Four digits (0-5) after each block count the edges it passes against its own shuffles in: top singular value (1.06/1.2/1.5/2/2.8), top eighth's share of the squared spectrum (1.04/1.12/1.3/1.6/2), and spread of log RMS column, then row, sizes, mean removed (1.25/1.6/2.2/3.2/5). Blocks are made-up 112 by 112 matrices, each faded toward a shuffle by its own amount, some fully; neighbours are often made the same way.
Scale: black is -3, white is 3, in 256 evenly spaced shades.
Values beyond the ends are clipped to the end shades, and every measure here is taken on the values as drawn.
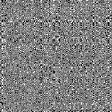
5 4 3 2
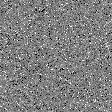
2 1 0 0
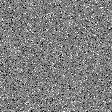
1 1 0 0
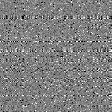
5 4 2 3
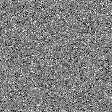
1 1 0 1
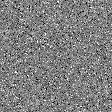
0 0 0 0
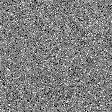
0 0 0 0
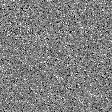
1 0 0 0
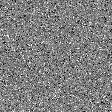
0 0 0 0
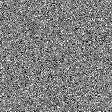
2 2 0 2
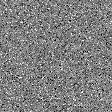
1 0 0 1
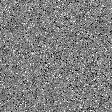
0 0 0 0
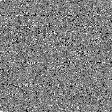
2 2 0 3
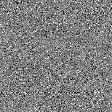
2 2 0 2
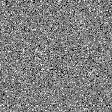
2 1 0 2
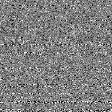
3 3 0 4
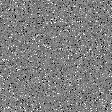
2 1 0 0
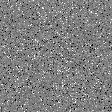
3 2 0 0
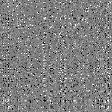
4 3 2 2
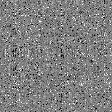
4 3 2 1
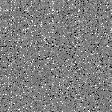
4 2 1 1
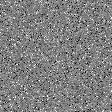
2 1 0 0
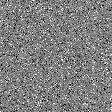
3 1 0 0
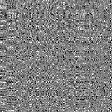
5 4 3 3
